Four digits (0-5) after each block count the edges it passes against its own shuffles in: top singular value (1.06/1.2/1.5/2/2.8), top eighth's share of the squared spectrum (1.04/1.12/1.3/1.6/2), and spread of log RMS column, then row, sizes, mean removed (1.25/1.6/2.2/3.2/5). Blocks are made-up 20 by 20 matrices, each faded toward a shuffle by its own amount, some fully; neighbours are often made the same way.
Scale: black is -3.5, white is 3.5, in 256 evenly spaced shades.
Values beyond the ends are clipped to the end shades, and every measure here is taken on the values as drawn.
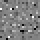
1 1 0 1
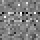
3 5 0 2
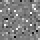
0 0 0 0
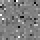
0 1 1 0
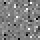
0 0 1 0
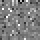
2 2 0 1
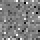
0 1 0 0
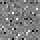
0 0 0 1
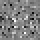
2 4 0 2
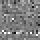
2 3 0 1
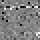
2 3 0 1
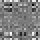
4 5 2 3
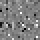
2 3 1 0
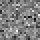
1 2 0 0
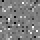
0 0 0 1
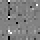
3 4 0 0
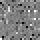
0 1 0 1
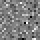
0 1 0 0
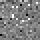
1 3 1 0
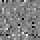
2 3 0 1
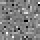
0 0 0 0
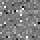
1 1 0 0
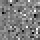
0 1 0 0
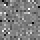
1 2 0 0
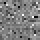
0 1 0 0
